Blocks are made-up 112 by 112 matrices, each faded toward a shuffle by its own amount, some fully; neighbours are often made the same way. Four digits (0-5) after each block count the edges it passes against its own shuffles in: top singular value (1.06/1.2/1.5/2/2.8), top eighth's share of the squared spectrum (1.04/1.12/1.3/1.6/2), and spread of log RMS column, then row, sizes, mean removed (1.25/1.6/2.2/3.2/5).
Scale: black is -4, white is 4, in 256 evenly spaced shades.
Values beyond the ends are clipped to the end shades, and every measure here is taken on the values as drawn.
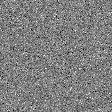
0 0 0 1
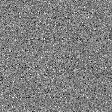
1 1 0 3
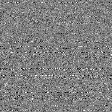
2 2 0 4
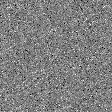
0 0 0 0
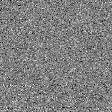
1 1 0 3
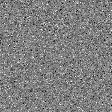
0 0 0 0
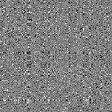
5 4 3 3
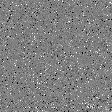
2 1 0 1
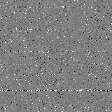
4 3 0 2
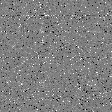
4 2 0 1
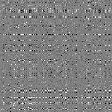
5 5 3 4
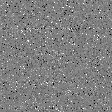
3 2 0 0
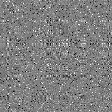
4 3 2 1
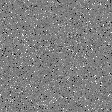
2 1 0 0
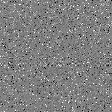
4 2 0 1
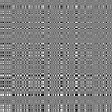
5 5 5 5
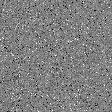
2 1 0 0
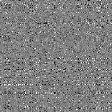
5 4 2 3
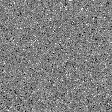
2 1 0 0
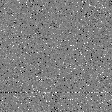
3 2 0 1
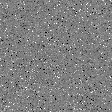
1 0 0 0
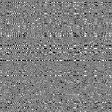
5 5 2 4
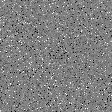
0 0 0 0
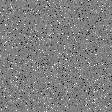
2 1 0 0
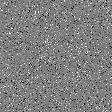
0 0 0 0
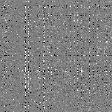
3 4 3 3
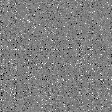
2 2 2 2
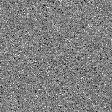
3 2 0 0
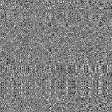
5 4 3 3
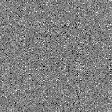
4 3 2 2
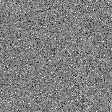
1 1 0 0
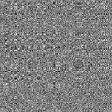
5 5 3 3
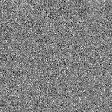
3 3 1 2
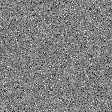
0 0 0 0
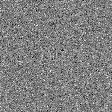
2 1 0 0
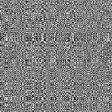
5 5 4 4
